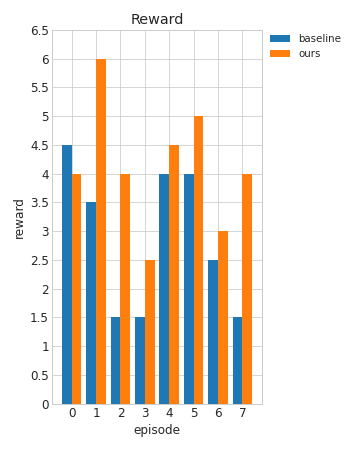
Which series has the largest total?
ours
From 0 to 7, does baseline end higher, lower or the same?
lower
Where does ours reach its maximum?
1
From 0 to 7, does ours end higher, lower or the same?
the same
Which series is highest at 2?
ours
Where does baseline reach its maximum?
0
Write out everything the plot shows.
Title: Reward
x-axis: episode, ticks 0 1 2 3 4 5 6 7
y-axis: reward, ticks 0 0.5 1 1.5 2 2.5 3 3.5 4 4.5 5 5.5 6 6.5
Legend: baseline, ours
Values:
baseline: 4.5 3.5 1.5 1.5 4 4 2.5 1.5
ours: 4 6 4 2.5 4.5 5 3 4
